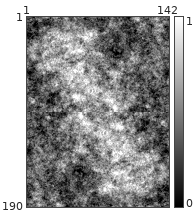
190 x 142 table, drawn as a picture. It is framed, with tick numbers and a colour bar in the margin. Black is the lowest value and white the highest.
Odd rows or columns: none. Symmetry: a half turn. Histogram: bell-shaped. Slope: none.
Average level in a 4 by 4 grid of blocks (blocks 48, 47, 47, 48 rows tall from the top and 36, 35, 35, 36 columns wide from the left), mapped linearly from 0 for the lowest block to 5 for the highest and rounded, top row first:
2401 | 1530 | 0351 | 1042
